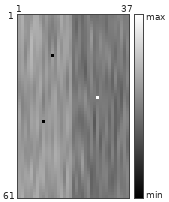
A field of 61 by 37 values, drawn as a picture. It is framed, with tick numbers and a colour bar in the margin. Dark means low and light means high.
Lone odd cells: 3, 1 higher and 2 lower than their neighbours. Grain: streaks running down. Seam: vertical, 50% of the way across, the left part higher.
